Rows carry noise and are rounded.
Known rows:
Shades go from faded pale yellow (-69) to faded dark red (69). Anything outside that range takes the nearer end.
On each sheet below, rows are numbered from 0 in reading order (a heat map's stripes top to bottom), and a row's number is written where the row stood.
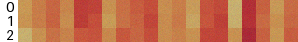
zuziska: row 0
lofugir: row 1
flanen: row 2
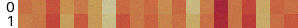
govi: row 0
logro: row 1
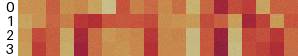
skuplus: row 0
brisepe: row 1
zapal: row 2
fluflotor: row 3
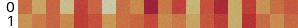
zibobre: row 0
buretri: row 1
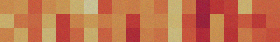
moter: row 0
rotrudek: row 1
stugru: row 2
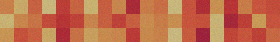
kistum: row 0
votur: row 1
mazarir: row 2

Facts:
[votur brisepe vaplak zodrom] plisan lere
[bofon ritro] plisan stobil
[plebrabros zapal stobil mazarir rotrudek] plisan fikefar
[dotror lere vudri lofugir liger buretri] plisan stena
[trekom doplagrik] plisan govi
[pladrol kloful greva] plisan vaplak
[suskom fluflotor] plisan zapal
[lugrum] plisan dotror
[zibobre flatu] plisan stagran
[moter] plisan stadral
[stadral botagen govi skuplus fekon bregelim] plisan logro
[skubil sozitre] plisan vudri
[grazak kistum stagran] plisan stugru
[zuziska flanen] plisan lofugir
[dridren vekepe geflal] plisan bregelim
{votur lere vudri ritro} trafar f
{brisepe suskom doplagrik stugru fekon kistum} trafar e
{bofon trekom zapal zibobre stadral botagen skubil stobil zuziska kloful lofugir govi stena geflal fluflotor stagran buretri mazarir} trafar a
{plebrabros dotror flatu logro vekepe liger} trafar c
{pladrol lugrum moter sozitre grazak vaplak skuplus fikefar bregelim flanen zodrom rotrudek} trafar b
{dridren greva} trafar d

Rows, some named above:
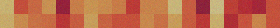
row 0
ritro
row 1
vudri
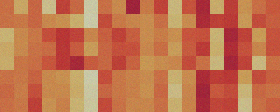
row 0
zibobre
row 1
dridren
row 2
votur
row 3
vudri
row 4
kloful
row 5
dridren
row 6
geflal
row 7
vekepe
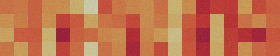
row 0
dridren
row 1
stena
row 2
suskom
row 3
stagran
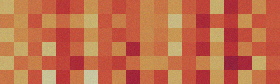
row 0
lere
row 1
fekon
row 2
lere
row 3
kistum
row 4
greva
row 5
flatu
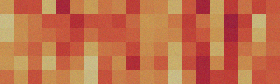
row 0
plebrabros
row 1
pladrol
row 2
vaplak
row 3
stena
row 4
grazak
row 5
doplagrik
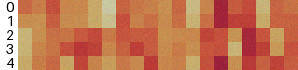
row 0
geflal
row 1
bregelim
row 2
zodrom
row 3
votur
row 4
fikefar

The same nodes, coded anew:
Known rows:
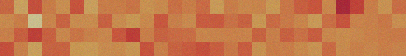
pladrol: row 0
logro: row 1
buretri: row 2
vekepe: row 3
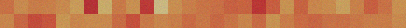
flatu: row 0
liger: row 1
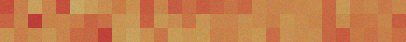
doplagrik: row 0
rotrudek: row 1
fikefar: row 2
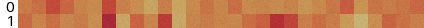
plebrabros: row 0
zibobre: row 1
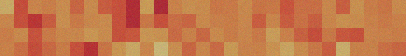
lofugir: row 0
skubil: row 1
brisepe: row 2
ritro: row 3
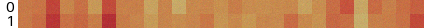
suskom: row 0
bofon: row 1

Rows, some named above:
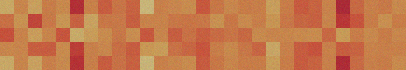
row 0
lere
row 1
zodrom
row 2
doplagrik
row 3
votur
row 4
lere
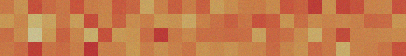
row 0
kloful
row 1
stugru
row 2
bregelim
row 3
mazarir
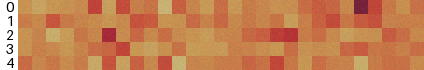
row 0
vaplak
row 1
brisepe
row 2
stagran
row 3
fikefar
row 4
kistum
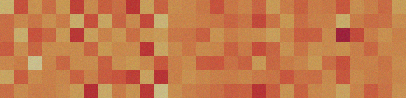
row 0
vudri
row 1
kistum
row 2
greva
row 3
grazak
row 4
logro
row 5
stena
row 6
flatu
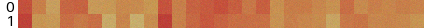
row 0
vekepe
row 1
dridren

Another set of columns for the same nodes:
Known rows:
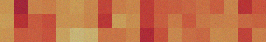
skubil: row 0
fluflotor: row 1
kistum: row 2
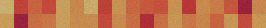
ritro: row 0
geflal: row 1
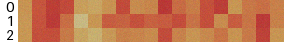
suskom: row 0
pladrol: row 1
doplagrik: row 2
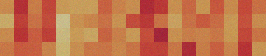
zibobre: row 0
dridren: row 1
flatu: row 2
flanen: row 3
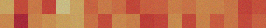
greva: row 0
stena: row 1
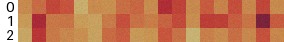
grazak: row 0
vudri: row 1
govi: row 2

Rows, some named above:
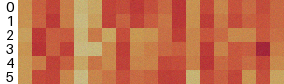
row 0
vaplak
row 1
vaplak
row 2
plebrabros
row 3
votur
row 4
rotrudek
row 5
bregelim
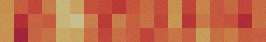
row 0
vaplak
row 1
lere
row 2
kloful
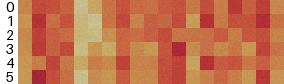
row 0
zodrom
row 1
lere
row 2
brisepe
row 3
flatu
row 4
fikefar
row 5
vekepe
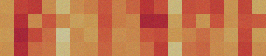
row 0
bregelim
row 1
stagran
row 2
vekepe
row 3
logro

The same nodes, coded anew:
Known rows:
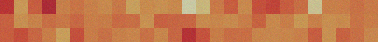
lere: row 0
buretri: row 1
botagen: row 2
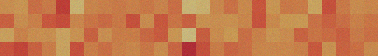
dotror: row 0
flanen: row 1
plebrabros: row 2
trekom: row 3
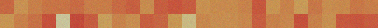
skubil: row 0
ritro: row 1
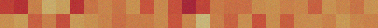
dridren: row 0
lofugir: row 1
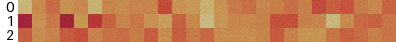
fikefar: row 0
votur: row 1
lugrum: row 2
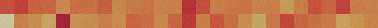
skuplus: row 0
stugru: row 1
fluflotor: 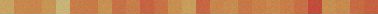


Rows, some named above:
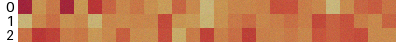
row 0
votur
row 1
fikefar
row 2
bregelim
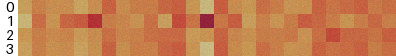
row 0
plebrabros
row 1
zibobre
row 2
rotrudek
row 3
plebrabros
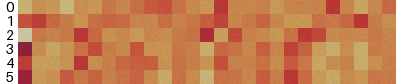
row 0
suskom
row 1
vekepe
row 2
stagran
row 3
greva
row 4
brisepe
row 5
kloful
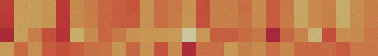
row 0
brisepe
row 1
brisepe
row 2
vaplak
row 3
grazak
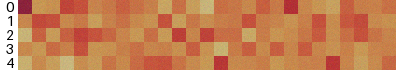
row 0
pladrol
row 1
logro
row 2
flatu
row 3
stena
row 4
suskom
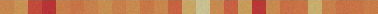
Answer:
vudri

